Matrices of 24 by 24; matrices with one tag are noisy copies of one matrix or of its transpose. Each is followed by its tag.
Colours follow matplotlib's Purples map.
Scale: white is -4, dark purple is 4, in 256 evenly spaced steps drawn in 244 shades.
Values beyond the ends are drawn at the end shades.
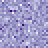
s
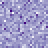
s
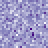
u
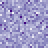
s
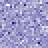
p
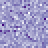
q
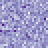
q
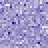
p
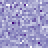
p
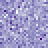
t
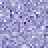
s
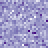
u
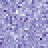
t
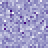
s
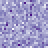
q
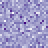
s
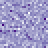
q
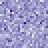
s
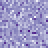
u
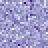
q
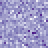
u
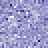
t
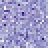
p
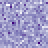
p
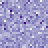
s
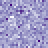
t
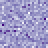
q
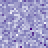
u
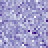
u
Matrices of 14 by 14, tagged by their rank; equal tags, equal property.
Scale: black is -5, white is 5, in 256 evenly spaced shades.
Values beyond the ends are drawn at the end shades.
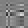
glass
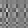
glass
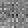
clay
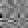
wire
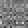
clay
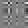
glass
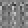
wire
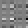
glass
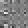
wire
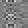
wire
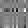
glass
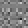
wire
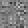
clay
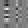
glass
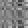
wire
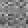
clay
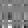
glass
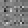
wire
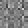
clay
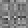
wire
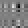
glass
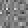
clay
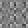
wire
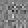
clay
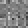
clay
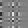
glass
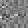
clay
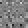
clay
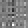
wire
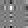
glass
